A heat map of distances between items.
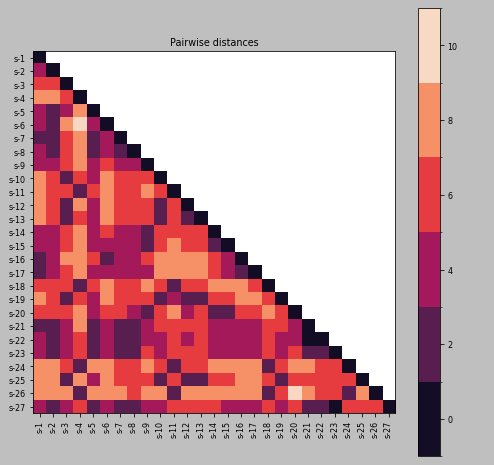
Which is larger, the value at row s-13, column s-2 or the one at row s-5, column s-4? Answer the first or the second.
the second
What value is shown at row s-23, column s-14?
4
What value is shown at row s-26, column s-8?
6
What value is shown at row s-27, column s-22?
2
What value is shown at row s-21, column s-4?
8
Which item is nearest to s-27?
s-23
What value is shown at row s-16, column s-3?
8
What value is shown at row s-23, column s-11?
6
